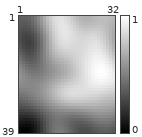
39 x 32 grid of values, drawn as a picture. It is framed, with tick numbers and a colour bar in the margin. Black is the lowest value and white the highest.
Slope: up to the top right. Ninth with the highest average: middle right. Ninth with the lowest average: bottom left. Lone odd cells: none. Stripes: none.
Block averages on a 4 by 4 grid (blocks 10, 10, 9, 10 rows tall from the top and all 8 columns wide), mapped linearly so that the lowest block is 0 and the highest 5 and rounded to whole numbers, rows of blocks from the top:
1444 | 1345 | 2345 | 0222
